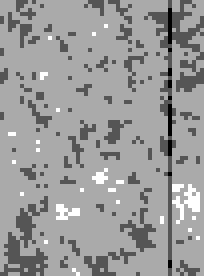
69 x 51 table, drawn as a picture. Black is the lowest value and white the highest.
Slope: none. Stripes: none. Ninth with the lowest average: top right. Odd lines: column 43. Mirror symmetry: none.
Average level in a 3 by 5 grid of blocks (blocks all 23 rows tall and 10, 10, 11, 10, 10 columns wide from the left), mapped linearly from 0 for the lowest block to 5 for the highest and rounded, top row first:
35430 / 44443 / 25435
